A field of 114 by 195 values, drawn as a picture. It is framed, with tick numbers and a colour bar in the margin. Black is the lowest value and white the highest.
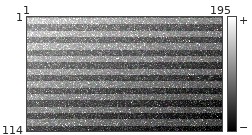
The ninth with the highest average is the top left. The field climbs toward the top left. Horizontal stripes repeat 9 times down the table. The values follow a bell shape. The ninth with the lowest average is the bottom right.
